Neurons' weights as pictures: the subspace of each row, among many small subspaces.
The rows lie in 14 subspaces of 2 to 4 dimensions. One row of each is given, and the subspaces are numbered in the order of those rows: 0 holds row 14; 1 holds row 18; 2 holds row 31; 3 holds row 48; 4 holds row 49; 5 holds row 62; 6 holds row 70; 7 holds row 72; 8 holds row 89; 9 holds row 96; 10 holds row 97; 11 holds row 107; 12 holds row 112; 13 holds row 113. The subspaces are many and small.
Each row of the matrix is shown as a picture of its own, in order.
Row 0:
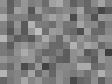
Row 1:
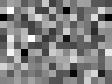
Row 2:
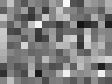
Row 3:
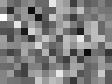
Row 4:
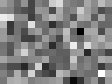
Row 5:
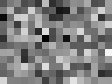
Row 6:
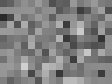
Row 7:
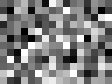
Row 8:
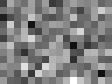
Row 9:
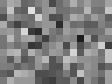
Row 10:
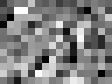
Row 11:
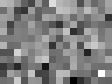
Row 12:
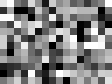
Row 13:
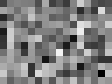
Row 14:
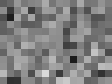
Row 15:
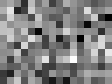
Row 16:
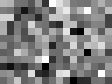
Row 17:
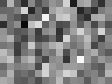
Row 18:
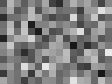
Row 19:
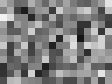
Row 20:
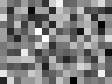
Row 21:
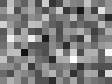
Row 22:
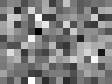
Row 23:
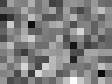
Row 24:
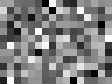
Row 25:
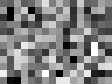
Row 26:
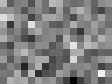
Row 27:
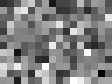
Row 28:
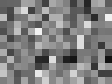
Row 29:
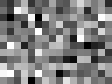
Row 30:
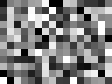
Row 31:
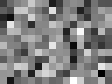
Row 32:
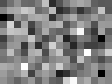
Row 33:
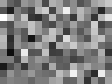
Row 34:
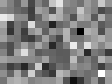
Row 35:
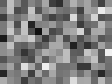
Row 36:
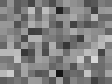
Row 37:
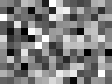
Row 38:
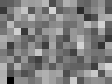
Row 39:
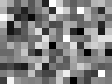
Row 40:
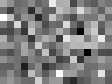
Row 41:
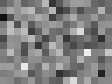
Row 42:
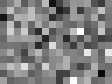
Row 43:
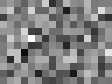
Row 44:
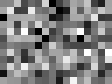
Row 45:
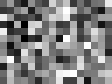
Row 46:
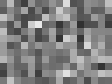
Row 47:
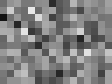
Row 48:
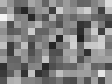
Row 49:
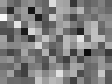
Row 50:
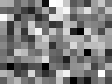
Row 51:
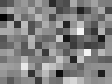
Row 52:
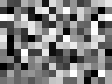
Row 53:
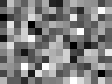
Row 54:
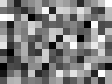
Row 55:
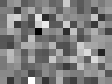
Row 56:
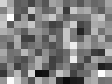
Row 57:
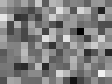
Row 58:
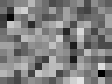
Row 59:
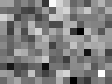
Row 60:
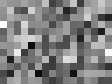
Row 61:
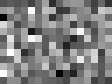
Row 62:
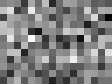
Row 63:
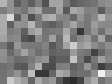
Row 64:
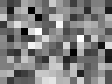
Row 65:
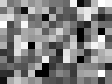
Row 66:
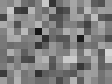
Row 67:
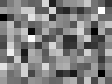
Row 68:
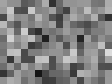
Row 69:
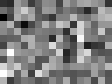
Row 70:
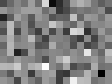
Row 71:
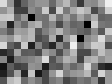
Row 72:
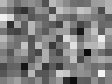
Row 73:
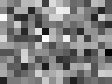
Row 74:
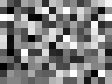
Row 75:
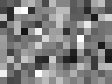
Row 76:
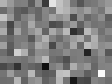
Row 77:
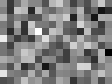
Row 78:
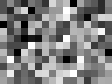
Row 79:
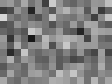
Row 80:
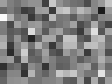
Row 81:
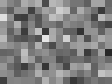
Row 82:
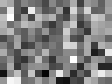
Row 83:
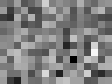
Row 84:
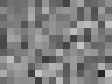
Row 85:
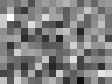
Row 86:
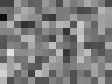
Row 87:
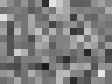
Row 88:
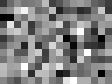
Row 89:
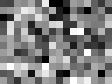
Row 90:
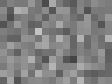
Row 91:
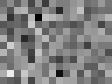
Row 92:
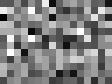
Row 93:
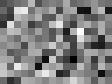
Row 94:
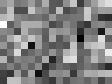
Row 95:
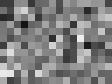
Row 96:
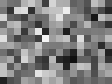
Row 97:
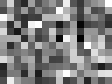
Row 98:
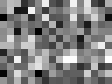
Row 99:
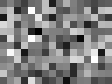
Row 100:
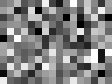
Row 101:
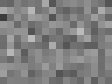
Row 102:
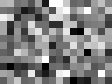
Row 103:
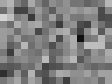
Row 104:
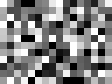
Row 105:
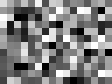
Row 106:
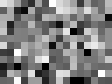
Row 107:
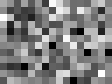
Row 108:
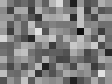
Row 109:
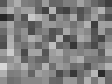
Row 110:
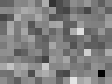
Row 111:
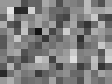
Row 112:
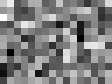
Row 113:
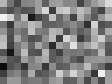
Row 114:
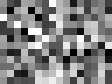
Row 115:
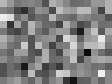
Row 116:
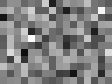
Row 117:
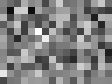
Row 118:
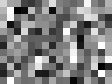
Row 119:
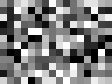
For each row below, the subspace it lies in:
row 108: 0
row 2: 10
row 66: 11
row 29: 12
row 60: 10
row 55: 12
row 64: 4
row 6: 4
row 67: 3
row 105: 9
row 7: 3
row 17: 10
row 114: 4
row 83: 0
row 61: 12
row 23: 1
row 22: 12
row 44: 11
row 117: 2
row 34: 2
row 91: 12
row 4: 2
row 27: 6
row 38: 11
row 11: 6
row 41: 7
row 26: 1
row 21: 10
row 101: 5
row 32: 7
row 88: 7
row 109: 13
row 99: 12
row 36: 12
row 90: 11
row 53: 1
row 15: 5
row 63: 0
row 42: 11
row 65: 10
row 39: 11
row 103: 5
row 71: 13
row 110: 8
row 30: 2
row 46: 10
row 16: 8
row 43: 3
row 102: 8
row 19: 3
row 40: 4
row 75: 11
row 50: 8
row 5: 9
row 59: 8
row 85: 2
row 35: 1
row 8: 1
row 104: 0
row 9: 4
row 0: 1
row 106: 6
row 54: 13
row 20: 2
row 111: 2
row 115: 7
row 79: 5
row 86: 12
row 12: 5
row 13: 10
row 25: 0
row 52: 13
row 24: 11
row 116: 3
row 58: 2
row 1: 13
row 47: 4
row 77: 1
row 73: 9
